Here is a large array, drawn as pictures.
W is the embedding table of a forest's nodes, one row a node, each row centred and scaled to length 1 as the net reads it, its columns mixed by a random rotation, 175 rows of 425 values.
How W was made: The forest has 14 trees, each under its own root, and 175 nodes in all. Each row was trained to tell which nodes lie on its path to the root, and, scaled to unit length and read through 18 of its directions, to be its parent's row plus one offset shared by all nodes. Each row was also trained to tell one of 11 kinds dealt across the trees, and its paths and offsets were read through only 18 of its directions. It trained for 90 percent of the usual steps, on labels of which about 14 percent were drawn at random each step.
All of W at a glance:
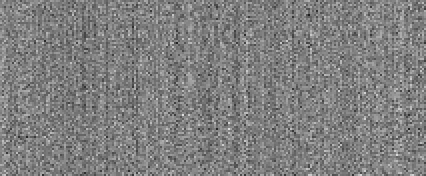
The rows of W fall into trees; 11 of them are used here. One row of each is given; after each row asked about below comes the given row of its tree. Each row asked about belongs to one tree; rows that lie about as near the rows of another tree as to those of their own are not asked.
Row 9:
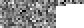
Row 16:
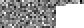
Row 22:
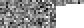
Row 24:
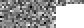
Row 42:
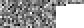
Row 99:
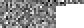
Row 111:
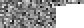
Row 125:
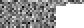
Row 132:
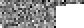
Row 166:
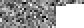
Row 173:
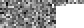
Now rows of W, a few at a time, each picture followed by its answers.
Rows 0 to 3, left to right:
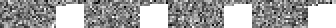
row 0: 99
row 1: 24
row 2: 125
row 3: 166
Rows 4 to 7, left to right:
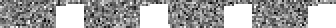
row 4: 111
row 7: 111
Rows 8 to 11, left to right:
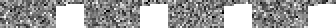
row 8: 99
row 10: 132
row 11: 16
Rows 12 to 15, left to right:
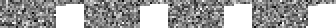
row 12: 24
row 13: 166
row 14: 125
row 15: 125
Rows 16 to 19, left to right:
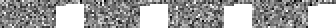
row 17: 111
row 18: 111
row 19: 132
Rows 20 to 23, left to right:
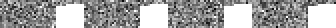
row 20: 16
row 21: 22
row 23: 132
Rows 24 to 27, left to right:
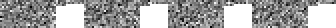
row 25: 9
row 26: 132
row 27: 173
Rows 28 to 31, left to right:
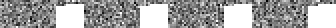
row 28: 24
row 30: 16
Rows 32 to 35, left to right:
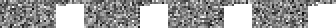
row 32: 173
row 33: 132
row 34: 166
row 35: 9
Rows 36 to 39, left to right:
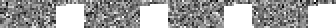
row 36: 173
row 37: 42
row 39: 16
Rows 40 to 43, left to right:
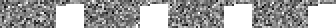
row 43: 42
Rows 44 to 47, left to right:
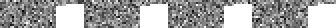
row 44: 111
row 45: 99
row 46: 173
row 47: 125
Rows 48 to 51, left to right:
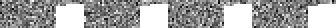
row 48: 173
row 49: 166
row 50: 125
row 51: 132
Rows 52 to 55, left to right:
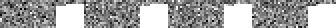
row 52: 166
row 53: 173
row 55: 24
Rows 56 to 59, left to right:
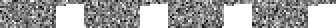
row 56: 166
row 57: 125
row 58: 125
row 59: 166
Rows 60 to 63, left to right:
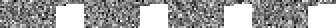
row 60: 166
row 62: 16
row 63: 132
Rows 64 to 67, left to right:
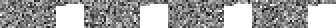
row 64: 24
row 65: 16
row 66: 9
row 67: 99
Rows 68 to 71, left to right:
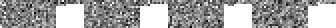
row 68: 16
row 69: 166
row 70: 22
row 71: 173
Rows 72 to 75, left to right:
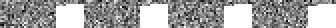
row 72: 9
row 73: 166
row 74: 111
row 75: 111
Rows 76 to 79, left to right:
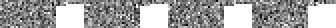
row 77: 16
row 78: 42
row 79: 9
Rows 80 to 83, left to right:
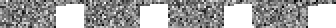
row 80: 132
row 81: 42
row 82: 22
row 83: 132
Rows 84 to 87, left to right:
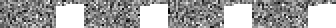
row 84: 9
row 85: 22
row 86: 173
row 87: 173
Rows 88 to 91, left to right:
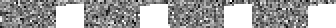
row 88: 166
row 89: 111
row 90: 16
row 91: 125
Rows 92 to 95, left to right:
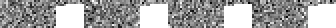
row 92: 24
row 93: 125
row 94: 173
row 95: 22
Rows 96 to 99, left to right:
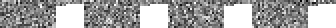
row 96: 173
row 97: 99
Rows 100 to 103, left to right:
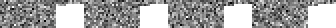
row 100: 173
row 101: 111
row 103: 42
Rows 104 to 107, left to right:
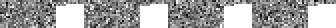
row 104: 173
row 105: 16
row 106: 173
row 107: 9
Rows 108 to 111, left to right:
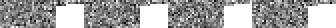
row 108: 111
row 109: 99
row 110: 125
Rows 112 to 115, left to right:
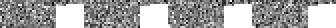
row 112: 166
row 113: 132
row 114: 16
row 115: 24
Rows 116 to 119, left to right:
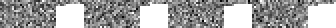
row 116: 22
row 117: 173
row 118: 111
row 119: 125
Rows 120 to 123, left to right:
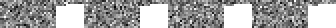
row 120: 99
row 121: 132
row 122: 24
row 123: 22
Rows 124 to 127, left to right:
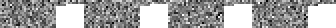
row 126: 9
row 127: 42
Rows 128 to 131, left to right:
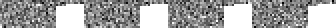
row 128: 111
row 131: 16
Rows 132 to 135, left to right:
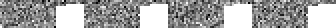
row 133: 24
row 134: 173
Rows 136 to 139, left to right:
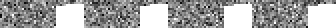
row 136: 125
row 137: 24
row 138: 24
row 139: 132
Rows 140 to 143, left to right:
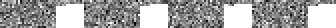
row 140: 173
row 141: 111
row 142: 22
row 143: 166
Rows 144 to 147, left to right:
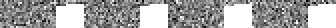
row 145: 111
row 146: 125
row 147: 166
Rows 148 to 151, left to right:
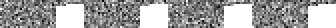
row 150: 111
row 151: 42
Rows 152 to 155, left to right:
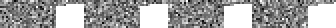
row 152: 166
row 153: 24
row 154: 111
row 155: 125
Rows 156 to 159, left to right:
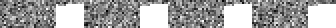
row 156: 125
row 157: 9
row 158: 125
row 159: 16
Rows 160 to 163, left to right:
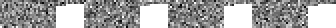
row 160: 111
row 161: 24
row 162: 42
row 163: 132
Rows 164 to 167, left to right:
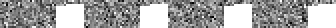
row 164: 99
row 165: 166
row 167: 125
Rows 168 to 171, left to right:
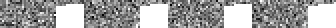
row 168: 24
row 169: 173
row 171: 125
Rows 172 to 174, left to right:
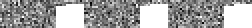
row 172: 111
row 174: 9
